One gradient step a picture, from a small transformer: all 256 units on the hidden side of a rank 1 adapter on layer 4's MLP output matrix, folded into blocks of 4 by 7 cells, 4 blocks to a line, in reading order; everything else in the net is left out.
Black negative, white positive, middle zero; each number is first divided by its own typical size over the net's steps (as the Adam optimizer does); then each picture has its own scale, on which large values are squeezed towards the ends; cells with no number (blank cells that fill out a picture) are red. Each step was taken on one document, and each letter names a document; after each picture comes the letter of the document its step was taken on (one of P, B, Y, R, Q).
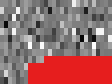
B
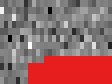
B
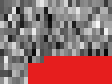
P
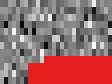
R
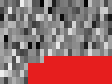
P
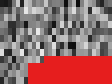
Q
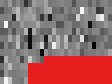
B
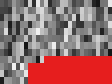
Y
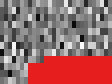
P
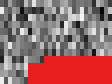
Y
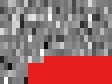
R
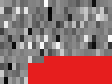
B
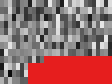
Y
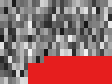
Y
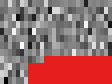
R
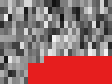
P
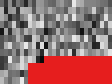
Y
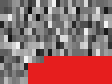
P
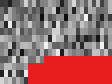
Y
